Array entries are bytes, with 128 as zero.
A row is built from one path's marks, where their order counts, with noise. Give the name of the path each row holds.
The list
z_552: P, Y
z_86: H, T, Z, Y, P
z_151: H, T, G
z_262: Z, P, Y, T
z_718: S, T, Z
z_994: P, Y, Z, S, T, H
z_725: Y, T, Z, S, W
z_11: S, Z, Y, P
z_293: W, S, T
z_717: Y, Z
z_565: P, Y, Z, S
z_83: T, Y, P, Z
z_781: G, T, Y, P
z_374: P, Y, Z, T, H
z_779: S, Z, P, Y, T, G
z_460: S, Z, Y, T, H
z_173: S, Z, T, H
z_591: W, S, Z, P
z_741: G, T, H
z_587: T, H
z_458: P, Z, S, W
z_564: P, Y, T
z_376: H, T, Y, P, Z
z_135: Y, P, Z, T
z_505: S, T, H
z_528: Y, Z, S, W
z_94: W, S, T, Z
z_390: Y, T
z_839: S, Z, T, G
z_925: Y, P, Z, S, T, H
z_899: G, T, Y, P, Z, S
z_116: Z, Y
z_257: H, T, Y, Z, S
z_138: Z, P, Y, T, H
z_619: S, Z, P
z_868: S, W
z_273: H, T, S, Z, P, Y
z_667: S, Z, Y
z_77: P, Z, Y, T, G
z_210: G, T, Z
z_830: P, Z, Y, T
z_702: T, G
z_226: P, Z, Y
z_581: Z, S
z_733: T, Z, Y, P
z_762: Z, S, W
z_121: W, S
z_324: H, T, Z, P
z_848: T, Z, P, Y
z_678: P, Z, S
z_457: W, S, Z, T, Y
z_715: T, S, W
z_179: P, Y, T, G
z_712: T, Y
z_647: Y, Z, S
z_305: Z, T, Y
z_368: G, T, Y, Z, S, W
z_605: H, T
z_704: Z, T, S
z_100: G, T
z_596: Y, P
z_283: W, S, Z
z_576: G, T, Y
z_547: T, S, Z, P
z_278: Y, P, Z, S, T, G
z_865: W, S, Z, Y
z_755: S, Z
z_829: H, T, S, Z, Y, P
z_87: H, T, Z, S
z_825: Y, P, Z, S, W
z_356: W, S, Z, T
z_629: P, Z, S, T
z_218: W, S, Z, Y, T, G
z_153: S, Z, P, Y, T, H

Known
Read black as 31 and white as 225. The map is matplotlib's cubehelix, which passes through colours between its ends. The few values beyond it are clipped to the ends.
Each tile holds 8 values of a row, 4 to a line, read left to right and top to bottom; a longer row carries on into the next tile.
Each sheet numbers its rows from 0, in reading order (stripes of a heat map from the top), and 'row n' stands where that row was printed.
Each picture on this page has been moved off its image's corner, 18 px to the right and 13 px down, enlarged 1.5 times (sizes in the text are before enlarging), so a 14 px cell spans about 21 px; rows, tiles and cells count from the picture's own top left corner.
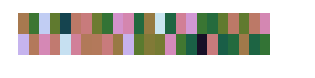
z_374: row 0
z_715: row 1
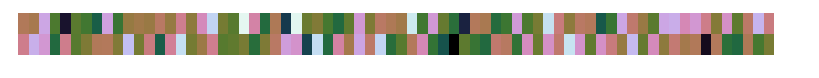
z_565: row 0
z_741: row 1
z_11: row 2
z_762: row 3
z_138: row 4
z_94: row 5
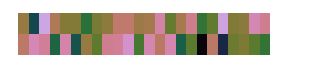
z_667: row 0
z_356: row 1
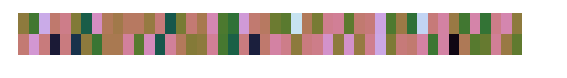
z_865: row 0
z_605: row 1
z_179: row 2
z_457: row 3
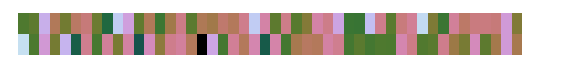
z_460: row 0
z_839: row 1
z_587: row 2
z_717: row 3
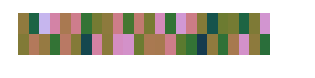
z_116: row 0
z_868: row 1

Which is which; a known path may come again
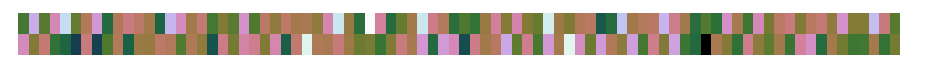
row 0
z_293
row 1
z_116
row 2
z_741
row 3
z_262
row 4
z_138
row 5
z_725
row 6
z_100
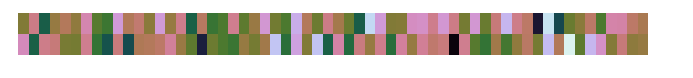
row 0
z_605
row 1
z_581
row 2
z_460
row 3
z_94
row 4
z_86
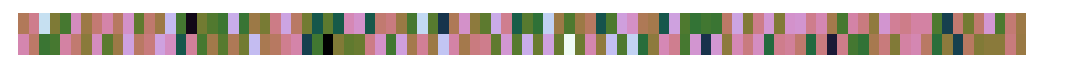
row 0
z_717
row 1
z_565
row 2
z_528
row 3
z_374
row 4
z_153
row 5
z_619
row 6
z_283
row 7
z_647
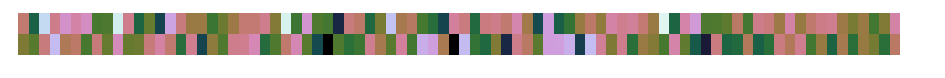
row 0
z_576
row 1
z_667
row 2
z_762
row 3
z_87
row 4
z_324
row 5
z_715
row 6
z_121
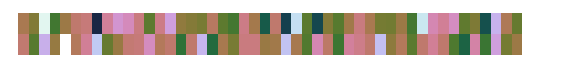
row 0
z_376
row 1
z_564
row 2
z_226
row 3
z_305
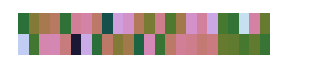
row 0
z_173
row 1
z_587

